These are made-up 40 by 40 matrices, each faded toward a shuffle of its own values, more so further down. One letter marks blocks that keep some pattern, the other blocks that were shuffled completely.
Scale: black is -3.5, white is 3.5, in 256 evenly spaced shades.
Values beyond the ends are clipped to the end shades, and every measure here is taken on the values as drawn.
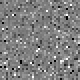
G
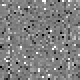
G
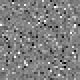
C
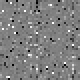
G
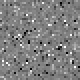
C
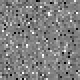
G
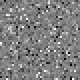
G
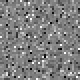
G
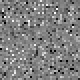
C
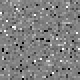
C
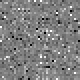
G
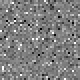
G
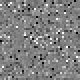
C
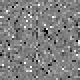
G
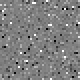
C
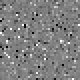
C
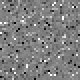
C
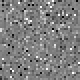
G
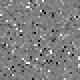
C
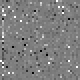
G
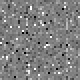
G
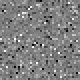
C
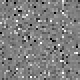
G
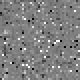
G
